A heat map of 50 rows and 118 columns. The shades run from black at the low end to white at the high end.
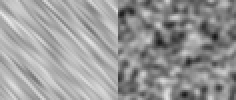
It is made of 1 by 2 panels. Panel 1,1: high, slanting down to the right. Panel 1,2: middling, blotchy, strong in contrast.
